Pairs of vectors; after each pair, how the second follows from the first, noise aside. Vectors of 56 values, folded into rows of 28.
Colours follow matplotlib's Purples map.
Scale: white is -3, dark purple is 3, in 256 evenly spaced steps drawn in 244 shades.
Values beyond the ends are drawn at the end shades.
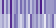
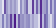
wrapped around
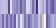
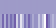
partly zeroed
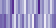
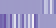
partly zeroed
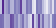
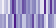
wrapped around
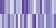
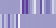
partly zeroed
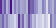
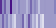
partly zeroed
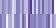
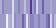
partly zeroed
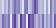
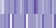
partly zeroed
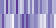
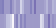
partly zeroed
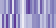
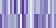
wrapped around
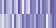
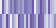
wrapped around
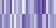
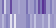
partly zeroed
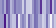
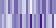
wrapped around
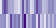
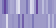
partly zeroed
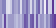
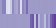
partly zeroed
